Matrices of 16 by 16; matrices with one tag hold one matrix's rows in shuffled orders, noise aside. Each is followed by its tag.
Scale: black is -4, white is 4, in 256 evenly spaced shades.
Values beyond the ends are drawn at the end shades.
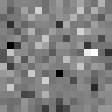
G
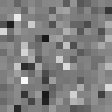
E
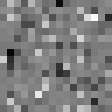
G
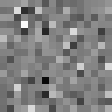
E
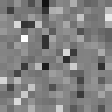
E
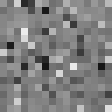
E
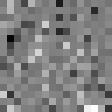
G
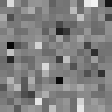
G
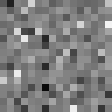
E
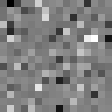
G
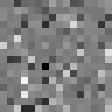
E
